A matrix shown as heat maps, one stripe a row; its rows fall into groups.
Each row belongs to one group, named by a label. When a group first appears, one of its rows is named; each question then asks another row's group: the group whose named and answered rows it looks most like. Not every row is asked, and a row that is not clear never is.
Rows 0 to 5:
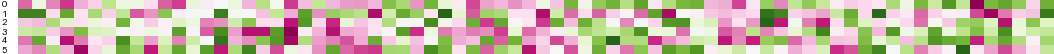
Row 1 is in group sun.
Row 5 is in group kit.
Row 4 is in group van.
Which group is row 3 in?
van
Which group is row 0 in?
van
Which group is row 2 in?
kit
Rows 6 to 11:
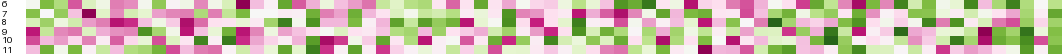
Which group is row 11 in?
sun
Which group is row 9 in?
van
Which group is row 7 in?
sun
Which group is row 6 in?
van
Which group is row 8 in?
sun
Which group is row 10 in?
van
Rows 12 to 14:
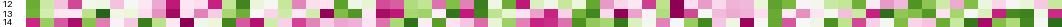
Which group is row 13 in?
sun
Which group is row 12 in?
sun
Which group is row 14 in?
van
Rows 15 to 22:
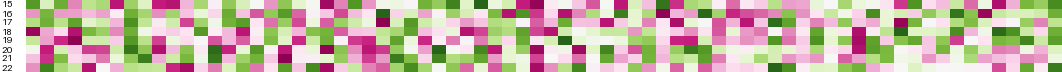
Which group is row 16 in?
van
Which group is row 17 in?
sun
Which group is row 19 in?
van
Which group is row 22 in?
sun
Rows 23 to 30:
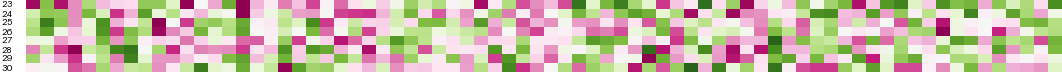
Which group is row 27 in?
van
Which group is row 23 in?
van
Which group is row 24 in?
van
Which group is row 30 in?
kit
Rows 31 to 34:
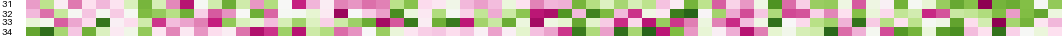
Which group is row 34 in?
van
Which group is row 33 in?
sun
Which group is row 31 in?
van
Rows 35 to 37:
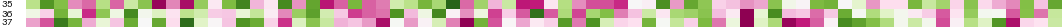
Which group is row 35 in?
sun
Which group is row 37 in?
kit
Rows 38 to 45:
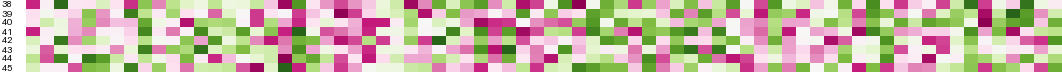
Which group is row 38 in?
kit
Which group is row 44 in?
kit
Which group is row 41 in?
kit
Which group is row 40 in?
van
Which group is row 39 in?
van
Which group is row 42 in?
kit
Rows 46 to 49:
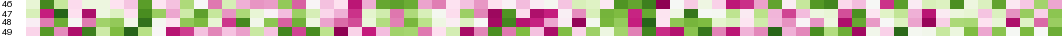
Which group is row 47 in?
kit
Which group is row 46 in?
van
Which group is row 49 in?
van
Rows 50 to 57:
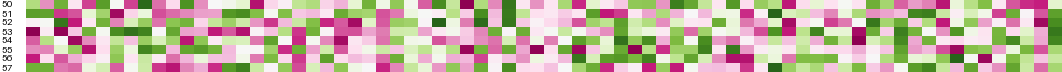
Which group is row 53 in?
van
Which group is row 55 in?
kit
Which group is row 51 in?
sun
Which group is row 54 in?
van
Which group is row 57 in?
sun
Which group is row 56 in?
van
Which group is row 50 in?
kit
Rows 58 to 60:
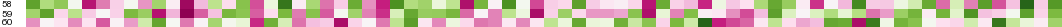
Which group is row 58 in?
sun
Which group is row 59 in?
sun
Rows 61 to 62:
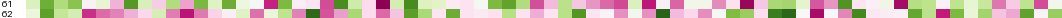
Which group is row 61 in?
sun
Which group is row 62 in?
sun
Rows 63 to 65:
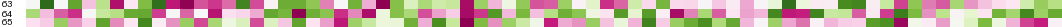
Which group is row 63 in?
sun
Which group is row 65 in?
kit
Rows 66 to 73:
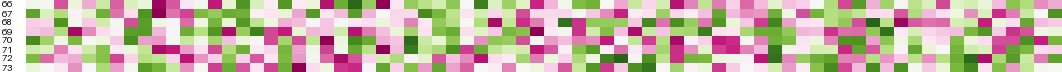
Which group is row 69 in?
kit
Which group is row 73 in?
van
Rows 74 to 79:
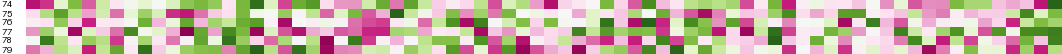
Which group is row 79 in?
kit
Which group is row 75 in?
sun
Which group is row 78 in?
sun
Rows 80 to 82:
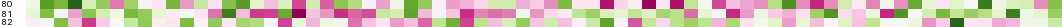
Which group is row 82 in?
kit
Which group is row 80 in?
sun
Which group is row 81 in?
van
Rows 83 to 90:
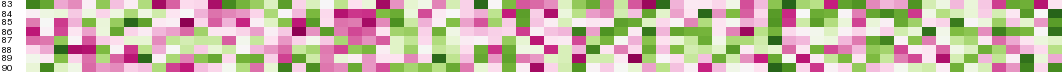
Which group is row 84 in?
van
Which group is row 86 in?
van
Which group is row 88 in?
kit
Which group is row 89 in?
kit
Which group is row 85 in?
van
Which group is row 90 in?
sun
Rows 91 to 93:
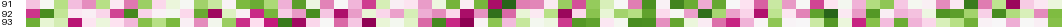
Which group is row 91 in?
kit
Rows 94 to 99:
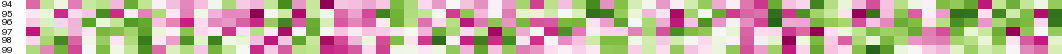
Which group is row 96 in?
van
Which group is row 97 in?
kit
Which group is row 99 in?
kit
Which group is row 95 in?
van
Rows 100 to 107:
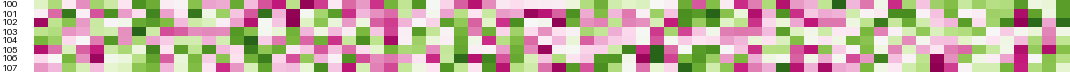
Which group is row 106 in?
kit
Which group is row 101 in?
kit
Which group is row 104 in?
sun
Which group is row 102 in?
kit
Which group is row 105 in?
kit
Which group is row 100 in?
van
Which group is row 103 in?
sun
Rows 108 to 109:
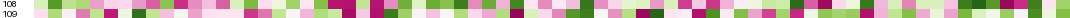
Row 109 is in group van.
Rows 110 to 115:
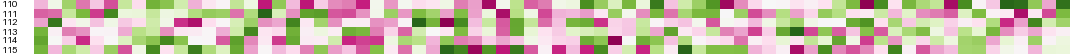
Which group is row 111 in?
kit
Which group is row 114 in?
van
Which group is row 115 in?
kit
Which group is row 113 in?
sun
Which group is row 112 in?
sun
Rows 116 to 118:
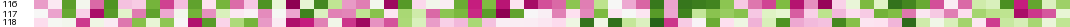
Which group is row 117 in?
kit
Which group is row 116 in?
kit
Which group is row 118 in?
van
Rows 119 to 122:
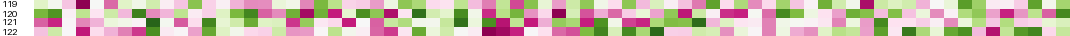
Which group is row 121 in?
kit
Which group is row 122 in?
van
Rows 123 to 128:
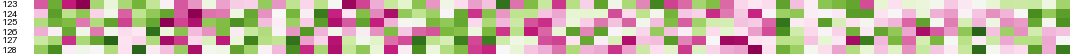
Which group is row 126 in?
kit
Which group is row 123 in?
van
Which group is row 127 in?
sun
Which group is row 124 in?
sun
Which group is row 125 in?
sun
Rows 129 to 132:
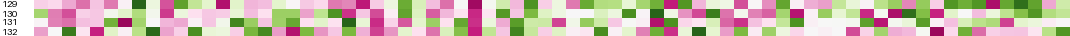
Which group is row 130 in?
van
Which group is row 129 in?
van
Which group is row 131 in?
sun
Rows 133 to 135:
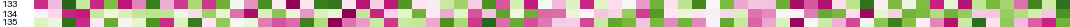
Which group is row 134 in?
van
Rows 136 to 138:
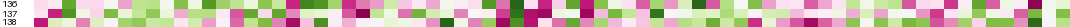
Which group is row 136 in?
kit
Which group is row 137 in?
kit
